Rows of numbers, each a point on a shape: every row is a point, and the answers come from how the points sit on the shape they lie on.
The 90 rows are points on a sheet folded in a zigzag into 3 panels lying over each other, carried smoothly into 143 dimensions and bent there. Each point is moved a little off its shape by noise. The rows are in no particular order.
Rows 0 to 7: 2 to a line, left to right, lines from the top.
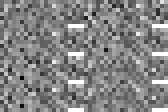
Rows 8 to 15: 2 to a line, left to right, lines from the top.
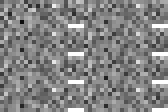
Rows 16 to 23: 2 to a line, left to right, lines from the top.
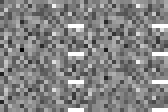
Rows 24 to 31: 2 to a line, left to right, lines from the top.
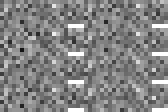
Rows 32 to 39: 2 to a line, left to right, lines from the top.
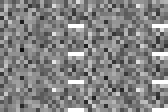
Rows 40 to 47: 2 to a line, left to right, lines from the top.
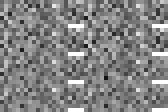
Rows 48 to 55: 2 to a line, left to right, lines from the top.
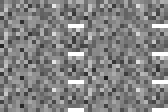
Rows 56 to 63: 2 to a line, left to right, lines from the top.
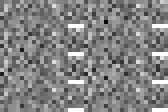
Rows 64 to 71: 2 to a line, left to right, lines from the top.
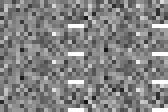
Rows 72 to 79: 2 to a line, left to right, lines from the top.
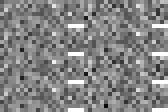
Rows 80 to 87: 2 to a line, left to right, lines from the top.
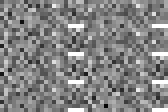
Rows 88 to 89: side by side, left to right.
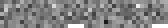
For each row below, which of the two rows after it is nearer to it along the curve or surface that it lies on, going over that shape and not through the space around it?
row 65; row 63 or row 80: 63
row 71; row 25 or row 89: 25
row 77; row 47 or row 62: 47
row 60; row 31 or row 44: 44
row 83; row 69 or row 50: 69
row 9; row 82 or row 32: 32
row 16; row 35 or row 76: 76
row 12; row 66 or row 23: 66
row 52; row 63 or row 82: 82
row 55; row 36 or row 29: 29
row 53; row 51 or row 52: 52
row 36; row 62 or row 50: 62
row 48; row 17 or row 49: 17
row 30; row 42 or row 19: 42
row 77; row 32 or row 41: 41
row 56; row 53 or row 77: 77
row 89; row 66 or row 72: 66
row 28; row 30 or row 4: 30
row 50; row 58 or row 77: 77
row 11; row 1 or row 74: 1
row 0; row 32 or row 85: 85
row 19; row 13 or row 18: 13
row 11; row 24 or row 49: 49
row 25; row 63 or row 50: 50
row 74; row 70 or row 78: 78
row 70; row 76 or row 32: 32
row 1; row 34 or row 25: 25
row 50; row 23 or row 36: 23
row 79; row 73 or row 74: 74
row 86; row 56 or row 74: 56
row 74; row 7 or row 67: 67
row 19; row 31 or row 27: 27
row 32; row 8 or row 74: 74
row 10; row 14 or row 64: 14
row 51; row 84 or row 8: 84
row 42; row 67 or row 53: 53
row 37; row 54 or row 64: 54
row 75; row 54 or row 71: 54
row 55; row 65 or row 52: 65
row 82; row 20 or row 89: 20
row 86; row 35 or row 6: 35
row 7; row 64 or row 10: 64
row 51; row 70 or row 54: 70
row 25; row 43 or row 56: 43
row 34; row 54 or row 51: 54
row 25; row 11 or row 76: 76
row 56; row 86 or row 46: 86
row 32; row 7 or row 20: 20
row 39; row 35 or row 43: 43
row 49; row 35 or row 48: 35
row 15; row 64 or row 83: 83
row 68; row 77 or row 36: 36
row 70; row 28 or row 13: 28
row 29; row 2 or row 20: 20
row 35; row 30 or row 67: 30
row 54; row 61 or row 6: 61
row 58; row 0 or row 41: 41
